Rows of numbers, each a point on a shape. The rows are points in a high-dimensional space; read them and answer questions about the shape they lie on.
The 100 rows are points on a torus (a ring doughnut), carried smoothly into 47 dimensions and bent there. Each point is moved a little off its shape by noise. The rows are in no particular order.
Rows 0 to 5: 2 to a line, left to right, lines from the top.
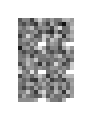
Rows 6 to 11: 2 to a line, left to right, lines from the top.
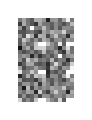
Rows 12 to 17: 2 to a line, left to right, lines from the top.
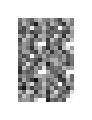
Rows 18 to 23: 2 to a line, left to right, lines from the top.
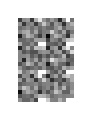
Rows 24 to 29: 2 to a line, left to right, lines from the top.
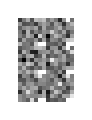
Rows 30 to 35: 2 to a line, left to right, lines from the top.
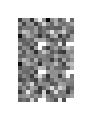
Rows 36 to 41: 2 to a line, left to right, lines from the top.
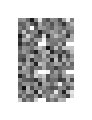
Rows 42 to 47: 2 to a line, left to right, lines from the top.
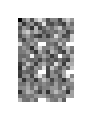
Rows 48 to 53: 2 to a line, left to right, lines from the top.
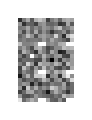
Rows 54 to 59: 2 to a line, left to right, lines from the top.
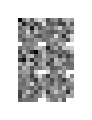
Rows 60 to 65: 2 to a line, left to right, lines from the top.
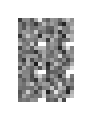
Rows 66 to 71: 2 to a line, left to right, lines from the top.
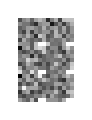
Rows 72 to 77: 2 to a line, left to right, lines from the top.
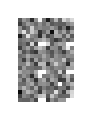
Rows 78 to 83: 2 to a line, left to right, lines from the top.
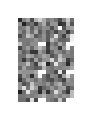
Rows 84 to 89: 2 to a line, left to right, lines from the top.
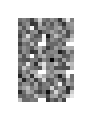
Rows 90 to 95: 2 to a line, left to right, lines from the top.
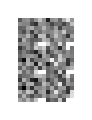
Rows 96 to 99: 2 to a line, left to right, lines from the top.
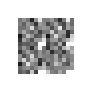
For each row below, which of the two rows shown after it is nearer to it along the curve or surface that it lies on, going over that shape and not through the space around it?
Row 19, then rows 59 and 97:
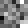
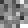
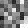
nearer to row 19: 59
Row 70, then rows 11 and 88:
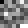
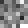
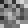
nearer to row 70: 88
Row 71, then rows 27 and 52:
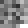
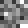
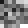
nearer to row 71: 52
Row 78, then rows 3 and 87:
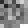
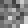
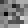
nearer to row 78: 87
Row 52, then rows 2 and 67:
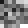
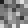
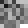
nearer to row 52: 2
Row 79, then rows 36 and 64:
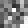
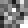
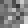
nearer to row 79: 36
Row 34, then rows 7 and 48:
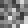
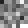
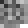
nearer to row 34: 7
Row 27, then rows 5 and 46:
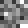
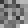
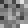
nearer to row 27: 46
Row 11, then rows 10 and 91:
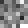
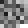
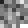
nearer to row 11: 91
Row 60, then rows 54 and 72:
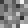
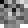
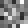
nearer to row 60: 72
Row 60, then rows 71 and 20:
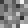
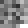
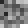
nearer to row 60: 20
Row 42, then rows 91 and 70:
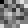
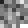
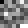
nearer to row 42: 70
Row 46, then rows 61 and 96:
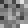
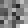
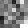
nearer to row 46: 96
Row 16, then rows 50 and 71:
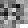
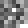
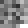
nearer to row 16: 50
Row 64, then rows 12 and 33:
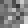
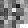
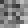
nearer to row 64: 33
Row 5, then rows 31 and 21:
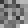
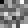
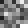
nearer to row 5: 21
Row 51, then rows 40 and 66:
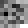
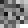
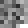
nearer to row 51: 40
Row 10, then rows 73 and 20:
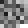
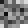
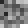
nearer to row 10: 73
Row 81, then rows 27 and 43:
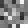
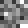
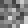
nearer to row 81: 43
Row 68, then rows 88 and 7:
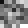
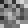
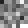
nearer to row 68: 7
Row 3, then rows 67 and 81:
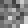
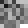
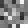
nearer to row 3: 81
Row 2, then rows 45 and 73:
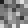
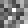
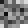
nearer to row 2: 73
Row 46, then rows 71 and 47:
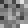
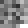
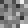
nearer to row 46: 47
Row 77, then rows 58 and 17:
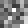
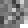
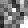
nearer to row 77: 17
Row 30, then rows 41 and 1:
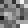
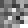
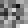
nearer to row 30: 41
